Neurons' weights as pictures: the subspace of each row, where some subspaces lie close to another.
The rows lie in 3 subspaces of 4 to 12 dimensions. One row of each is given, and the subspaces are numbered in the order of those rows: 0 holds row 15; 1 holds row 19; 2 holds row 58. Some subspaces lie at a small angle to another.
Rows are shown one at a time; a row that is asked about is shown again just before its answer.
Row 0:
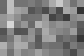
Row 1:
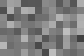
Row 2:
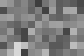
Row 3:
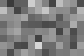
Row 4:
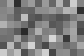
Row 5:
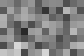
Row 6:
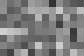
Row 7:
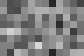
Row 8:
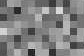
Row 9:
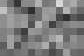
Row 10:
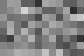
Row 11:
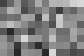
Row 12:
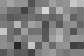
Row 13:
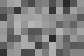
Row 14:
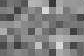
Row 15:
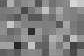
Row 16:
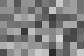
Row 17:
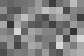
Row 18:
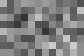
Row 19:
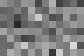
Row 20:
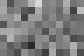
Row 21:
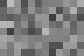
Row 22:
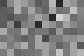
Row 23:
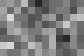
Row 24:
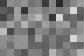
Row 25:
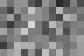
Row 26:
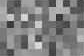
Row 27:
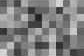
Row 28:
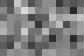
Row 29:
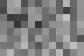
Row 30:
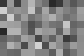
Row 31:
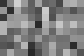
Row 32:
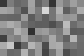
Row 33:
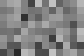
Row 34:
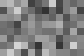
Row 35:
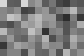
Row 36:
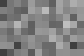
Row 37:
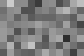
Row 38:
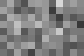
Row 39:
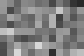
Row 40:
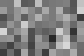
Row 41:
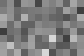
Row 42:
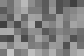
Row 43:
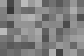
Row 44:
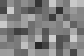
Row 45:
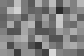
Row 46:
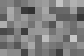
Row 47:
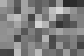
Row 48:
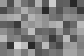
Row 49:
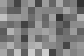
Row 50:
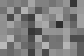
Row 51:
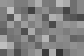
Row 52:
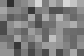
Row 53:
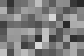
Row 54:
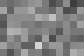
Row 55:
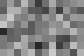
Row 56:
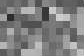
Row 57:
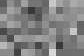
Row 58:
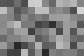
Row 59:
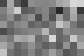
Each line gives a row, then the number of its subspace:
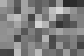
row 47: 1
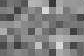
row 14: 0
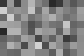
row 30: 0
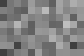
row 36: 2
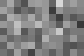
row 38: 1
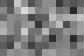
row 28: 1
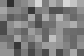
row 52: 1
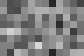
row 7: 2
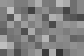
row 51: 1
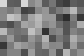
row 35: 1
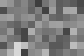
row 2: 0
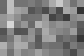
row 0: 1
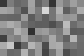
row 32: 0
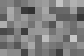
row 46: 1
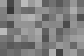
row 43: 1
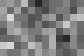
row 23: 0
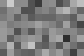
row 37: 0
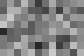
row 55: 0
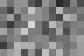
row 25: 1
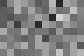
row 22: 1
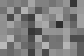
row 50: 1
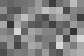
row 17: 1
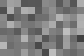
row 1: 1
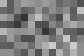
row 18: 1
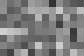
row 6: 2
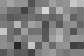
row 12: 0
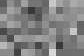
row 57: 0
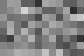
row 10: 1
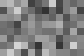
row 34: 2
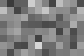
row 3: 2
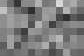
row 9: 1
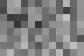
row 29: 1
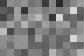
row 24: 1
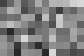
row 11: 2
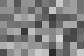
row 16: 1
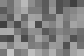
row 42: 1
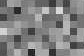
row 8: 2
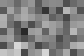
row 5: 0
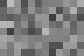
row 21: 1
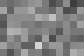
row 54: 0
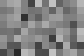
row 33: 0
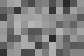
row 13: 1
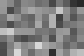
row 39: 2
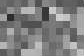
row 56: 1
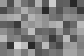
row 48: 0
